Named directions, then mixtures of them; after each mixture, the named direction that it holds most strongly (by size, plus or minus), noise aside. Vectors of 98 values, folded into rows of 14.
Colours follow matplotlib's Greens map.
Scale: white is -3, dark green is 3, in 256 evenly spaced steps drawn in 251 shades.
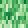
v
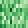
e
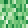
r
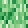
r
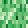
r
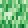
v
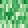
v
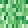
r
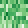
v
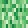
r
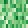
r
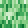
v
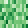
r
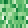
r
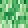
v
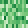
r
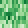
v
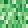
r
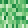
r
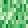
r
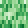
v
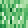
e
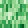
v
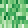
v
